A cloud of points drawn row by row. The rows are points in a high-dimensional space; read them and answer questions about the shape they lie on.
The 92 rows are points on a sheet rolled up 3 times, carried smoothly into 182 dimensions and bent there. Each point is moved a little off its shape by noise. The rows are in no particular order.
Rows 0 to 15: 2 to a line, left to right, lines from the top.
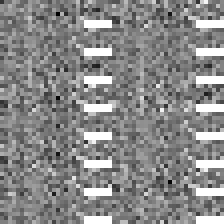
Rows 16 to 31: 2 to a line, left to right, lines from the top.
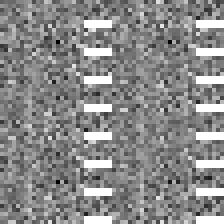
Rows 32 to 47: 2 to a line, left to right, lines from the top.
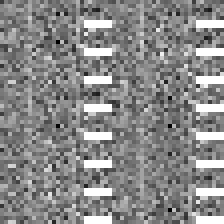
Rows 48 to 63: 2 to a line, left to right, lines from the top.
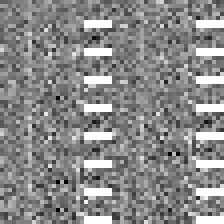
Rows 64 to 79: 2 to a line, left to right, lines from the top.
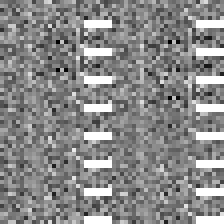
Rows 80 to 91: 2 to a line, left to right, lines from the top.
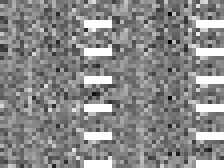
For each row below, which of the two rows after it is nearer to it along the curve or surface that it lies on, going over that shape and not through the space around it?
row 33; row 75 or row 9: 9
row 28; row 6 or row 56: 56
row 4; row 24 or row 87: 87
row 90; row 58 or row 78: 78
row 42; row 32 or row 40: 40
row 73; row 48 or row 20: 48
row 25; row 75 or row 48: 75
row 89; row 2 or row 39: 2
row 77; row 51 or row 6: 6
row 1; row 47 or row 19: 47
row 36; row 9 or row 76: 76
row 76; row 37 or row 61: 37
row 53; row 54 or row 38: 54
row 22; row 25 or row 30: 25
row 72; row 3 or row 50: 3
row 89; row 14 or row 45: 14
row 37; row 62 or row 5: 62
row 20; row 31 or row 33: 31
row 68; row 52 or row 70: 70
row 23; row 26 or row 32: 26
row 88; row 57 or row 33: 33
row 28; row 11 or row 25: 11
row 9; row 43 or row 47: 43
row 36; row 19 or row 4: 19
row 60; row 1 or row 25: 1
